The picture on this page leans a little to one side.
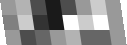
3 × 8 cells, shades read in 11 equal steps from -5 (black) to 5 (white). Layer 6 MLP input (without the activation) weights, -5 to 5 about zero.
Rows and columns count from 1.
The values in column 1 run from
0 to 1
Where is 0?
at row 2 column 1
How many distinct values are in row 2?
6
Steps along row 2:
up down down up down up down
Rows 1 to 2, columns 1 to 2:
1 2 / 0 3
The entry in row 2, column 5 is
5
